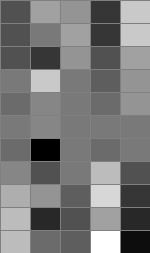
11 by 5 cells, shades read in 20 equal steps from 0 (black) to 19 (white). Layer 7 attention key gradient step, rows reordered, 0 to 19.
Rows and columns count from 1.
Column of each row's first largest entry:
5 5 5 2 5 2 3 4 4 1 4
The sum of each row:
48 46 39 51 46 46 34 45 51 38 49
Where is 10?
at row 5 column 2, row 6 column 2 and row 8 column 1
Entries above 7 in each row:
3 3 2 4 5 5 4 3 3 2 3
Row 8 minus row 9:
-3 -5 2 -2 2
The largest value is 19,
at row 11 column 4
